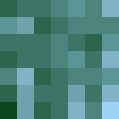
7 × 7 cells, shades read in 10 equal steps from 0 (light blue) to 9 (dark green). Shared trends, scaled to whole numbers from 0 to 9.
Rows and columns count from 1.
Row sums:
35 35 40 36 34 33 32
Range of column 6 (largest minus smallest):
2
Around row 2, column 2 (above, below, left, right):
6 6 4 7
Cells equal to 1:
0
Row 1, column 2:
6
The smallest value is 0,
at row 7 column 7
